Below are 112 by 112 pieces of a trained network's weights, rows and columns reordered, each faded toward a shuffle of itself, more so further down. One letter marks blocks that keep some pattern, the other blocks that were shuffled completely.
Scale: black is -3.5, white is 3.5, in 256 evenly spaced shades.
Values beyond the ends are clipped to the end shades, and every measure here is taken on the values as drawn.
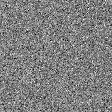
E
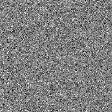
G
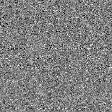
G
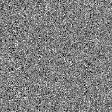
G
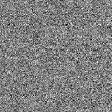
G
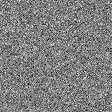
E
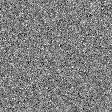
E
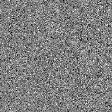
G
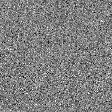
G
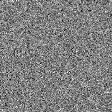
G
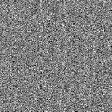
G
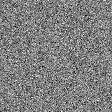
E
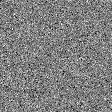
E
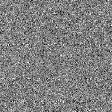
G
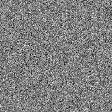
G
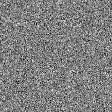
G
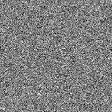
G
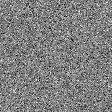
E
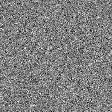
G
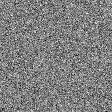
E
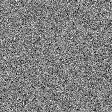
E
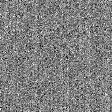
G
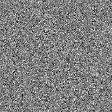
G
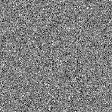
G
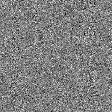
G
